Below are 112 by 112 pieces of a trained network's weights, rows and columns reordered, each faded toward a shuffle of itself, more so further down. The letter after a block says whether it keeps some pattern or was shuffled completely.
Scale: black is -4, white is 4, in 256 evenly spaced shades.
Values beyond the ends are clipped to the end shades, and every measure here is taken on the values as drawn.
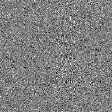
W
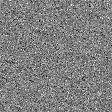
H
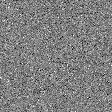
H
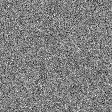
H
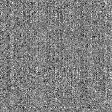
W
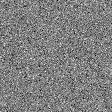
H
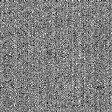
W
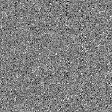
W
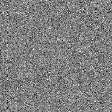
W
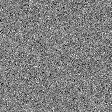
H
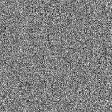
W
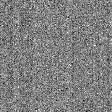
W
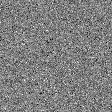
H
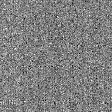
W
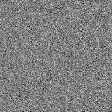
W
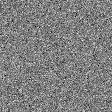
H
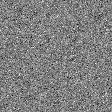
H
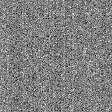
W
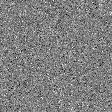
H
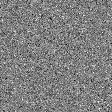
H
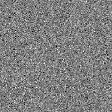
W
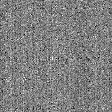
W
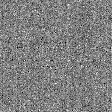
W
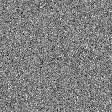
H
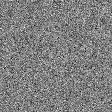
H
